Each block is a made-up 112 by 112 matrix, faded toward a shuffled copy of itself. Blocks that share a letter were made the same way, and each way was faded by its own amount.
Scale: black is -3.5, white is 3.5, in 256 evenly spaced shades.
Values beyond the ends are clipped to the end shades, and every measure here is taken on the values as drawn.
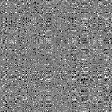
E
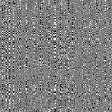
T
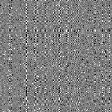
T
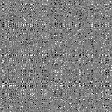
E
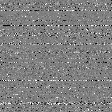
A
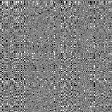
T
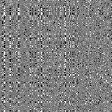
T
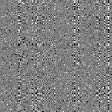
T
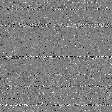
A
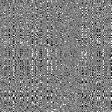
T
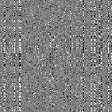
T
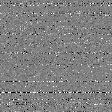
A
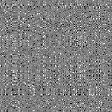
E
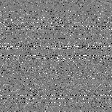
A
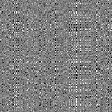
T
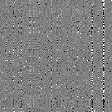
T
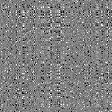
E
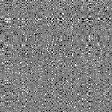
E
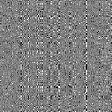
T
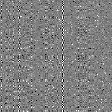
T
